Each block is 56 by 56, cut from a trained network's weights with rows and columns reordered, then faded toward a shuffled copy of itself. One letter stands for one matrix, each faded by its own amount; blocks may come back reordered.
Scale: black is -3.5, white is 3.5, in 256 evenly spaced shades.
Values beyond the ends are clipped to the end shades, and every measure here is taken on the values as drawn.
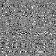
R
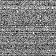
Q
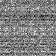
Q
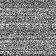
Q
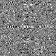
R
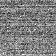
Q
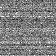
Q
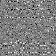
R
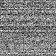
Q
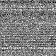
Q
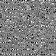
R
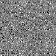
R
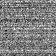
Q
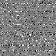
R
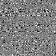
R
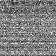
Q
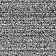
Q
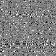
R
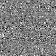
R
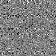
R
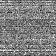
Q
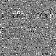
R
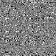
R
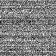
Q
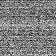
Q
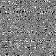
R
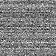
Q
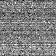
Q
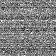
Q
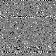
R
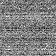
Q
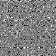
R
